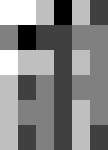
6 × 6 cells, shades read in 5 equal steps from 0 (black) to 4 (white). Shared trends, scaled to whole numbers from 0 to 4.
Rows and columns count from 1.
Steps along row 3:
down same down up down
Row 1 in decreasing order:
4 4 3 3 1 0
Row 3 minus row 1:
0 -1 0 1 0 1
